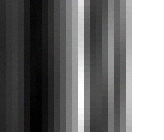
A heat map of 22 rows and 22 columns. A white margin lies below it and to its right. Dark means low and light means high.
Slope: up to the right. Average level on the scale: 30%. Stripes: upright, repeating 2 times. Grain: streaks running down. Seam: vertical, 60% of the way across, the left part calmer.
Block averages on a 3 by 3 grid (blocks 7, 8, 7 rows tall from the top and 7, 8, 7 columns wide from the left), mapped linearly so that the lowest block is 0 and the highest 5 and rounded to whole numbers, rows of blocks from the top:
055 / 055 / 055
